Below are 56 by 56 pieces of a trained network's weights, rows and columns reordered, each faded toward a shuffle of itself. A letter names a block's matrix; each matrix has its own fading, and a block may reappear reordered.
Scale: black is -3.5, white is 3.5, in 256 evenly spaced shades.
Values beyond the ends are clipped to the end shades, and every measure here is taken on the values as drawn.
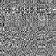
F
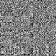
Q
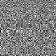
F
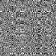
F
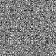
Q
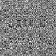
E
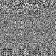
E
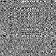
F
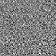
F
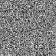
Q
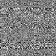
E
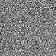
Q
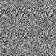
F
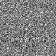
Q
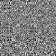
Q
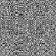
E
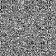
Q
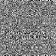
E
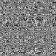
E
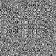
Q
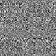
F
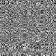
E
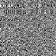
F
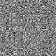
Q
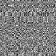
F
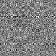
F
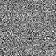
Q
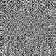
E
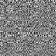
E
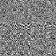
F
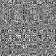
F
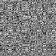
E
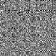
F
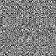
E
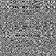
E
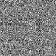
Q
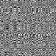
F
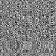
E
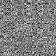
Q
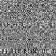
E
